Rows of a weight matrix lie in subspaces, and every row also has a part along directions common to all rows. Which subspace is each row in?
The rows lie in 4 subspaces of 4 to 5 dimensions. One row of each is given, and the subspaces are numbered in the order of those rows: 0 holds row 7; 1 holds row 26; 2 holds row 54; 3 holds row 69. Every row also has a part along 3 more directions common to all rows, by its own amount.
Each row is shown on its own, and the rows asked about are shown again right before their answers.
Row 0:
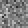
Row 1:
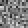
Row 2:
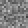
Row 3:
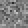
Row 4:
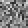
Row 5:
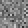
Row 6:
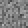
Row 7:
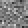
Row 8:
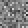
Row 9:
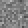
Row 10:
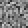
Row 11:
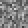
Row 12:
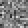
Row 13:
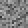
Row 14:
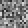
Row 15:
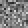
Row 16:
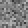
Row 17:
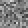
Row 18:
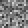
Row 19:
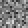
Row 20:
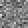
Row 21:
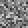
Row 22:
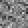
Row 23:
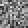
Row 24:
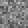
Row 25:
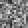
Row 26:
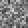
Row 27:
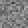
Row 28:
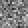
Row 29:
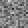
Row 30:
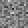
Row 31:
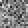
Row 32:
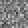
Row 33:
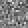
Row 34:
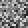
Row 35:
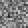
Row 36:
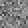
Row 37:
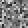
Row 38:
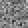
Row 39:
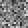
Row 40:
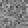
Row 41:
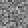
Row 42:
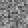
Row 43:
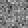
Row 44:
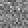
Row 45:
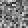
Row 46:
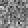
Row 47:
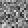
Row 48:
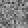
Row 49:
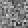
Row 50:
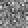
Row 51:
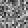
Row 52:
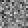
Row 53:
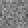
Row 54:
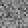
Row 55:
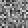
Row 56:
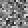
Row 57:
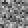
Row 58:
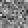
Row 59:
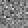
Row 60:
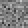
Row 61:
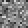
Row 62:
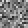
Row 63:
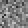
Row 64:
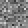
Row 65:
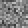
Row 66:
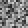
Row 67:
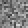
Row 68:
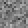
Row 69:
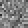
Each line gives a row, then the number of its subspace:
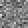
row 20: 3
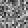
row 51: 1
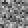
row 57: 3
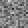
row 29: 2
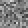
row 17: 0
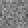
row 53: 2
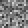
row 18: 2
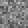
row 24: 3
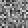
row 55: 2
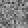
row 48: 2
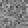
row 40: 3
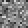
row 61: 3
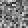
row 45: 0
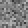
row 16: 1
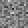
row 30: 2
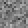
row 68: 1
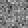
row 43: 1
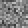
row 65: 0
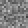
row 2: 1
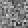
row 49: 1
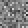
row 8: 2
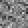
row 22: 3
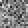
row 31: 3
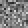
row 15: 0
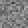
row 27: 0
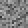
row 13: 1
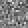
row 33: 1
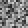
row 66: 1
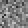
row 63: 3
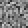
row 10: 0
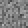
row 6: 0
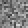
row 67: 1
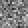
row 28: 2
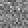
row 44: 0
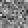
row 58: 3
